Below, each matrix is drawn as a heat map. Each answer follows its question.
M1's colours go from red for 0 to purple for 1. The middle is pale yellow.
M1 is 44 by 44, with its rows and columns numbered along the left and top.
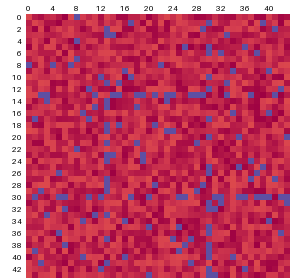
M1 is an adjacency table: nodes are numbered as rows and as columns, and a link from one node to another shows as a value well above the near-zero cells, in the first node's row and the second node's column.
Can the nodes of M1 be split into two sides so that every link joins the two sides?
no
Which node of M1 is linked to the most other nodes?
node 30
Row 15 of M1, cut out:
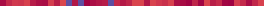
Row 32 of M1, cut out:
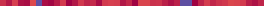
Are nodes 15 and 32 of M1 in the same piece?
no
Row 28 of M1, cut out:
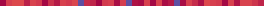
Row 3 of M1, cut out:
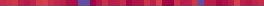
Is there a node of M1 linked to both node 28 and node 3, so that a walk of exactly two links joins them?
yes
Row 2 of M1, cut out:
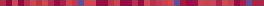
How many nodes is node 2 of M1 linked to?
3
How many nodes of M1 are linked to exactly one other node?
4
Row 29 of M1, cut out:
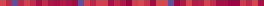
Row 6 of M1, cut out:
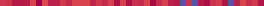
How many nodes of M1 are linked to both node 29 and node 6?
0
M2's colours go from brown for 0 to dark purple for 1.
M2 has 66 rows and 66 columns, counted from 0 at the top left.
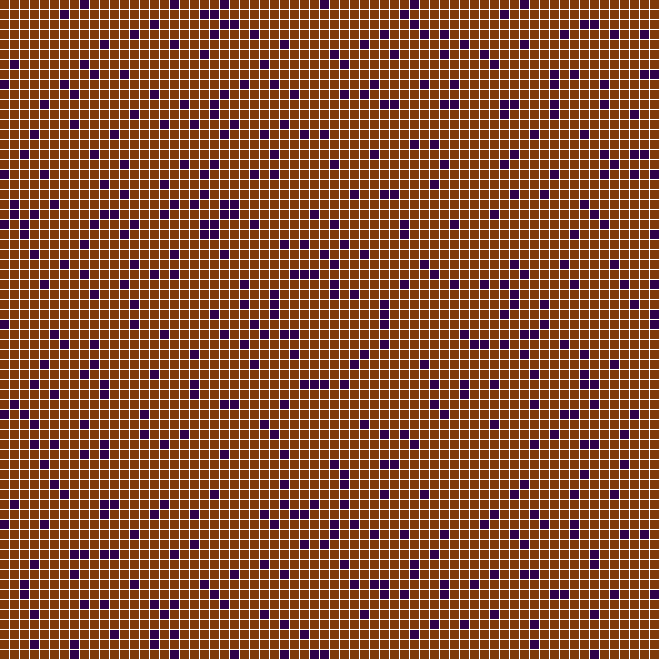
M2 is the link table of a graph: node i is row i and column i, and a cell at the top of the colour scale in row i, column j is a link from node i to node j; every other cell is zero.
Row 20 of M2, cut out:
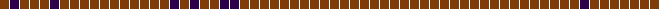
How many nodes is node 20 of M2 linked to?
7
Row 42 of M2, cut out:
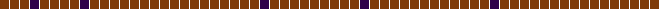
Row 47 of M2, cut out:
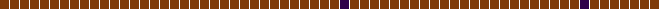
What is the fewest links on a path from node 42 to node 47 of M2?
4
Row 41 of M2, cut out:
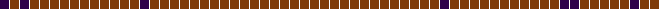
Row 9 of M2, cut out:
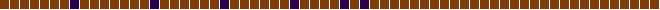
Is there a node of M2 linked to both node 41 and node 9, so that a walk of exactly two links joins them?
no
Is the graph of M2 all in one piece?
yes
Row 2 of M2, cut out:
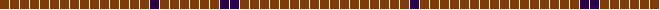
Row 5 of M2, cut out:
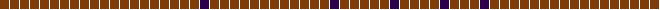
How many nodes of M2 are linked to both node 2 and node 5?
0
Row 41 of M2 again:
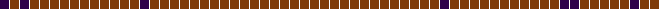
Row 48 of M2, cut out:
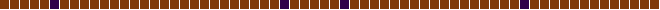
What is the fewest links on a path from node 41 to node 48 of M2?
3
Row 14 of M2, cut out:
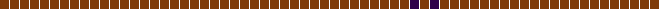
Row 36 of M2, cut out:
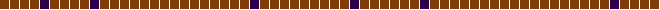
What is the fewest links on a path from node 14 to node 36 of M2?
5
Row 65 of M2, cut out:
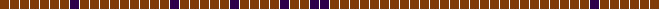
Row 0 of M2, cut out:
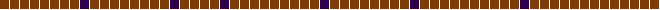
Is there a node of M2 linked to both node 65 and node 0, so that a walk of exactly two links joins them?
yes
